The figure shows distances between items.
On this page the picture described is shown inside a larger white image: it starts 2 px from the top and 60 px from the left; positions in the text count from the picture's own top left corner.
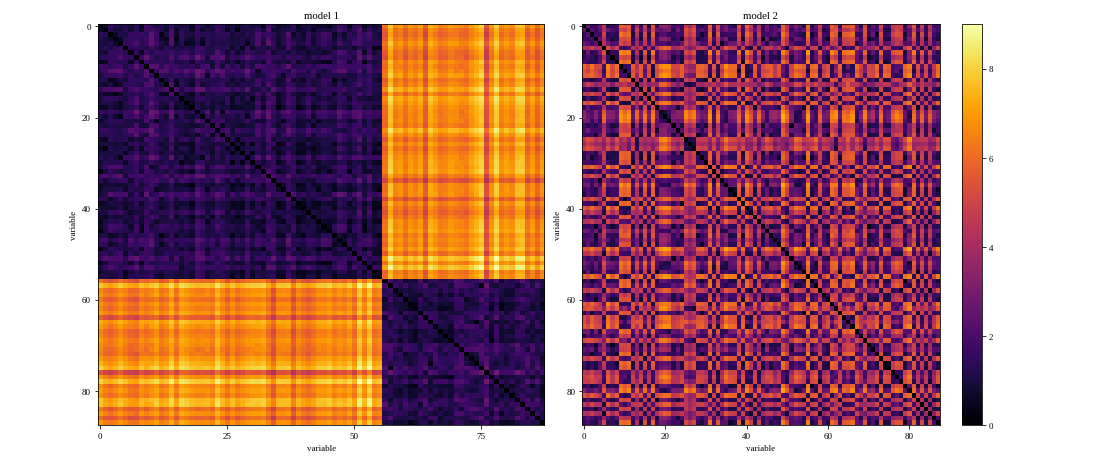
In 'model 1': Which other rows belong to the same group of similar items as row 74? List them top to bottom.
56, 57, 58, 59, 60, 61, 62, 63, 64, 65, 66, 67, 68, 69, 70, 71, 72, 73, 75, 76, 77, 78, 79, 80, 81, 82, 83, 84, 85, 86, 87
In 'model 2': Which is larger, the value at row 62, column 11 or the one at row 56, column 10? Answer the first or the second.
the second
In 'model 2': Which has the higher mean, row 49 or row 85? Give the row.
49
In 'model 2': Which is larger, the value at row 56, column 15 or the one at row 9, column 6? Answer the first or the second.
the second
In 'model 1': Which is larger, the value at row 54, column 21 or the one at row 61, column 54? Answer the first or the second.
the second
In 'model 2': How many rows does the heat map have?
88
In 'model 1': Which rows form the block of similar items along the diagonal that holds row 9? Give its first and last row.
0 to 55
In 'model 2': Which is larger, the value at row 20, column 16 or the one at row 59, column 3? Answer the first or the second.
the first
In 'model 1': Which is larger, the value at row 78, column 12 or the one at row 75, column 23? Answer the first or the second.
the second
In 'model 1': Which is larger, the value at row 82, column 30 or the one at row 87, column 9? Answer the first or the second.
the first
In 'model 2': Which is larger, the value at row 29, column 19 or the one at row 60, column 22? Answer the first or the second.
the first
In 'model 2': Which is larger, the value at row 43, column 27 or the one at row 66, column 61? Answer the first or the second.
the first
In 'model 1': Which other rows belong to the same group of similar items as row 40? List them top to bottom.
0, 1, 2, 3, 4, 5, 6, 7, 8, 9, 10, 11, 12, 13, 14, 15, 16, 17, 18, 19, 20, 21, 22, 23, 24, 25, 26, 27, 28, 29, 30, 31, 32, 33, 34, 35, 36, 37, 38, 39, 41, 42, 43, 44, 45, 46, 47, 48, 49, 50, 51, 52, 53, 54, 55
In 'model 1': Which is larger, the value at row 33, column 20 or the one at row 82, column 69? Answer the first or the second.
the first
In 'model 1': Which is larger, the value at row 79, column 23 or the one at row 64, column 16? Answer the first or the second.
the first
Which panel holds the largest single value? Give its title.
model 1
